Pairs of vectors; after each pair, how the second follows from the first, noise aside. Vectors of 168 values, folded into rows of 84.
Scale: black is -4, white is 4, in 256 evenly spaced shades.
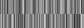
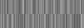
shrunk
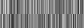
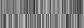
shuffled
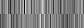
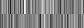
sign-scrambled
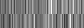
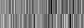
negated
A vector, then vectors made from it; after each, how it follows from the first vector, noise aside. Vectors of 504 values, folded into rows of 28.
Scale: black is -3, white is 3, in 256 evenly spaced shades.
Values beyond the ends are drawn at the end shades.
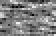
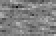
shrunk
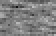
shrunk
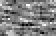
wrapped around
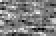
reversed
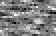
wrapped around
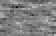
shrunk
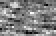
wrapped around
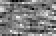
wrapped around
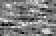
wrapped around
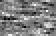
wrapped around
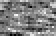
wrapped around
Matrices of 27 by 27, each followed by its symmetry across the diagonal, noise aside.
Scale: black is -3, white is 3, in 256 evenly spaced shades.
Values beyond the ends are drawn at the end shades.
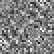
symmetric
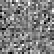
antisymmetric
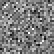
symmetric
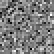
symmetric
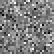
antisymmetric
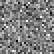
antisymmetric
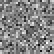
symmetric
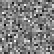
antisymmetric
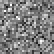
symmetric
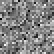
symmetric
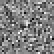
antisymmetric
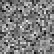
symmetric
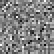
symmetric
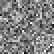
symmetric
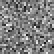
antisymmetric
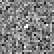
symmetric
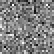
antisymmetric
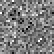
symmetric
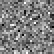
antisymmetric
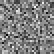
antisymmetric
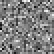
antisymmetric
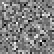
symmetric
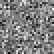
antisymmetric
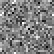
symmetric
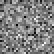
symmetric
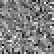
antisymmetric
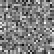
antisymmetric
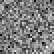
symmetric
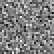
antisymmetric
